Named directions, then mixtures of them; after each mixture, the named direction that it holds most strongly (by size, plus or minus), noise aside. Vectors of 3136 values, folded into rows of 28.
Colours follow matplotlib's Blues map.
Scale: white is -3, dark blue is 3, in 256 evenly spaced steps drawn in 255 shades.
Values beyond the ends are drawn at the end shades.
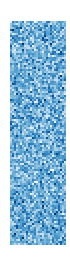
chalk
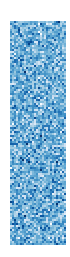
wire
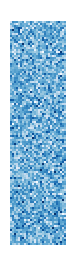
chalk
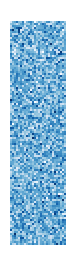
chalk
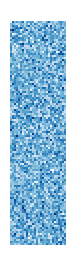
chalk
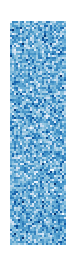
chalk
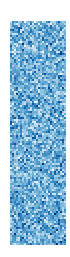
chalk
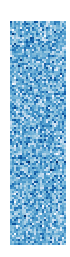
chalk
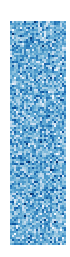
chalk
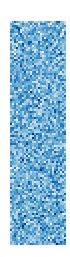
wire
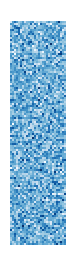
wire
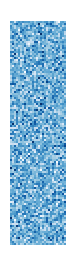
wire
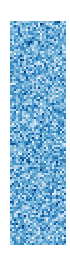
wire
